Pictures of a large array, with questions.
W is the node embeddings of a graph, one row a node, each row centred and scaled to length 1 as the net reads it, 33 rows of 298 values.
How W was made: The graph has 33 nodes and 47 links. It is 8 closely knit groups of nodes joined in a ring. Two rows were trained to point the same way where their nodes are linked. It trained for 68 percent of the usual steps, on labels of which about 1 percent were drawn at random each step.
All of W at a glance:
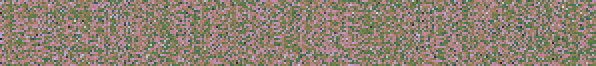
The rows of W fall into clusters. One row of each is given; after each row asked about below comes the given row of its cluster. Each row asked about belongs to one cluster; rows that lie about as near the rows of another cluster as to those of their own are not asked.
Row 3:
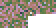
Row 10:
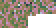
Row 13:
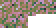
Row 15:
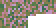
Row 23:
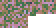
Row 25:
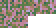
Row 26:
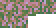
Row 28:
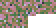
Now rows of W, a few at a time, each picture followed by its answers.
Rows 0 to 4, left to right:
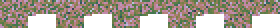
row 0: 13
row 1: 15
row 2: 26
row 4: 28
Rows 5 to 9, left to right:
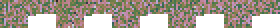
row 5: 25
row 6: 23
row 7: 3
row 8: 25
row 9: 13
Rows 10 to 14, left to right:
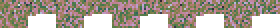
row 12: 26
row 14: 10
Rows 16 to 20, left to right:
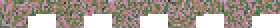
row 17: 10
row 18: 23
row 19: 3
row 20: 23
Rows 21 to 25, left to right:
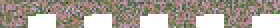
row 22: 3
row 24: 13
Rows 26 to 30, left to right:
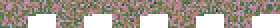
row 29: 26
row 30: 23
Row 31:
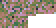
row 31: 15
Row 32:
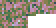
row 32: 26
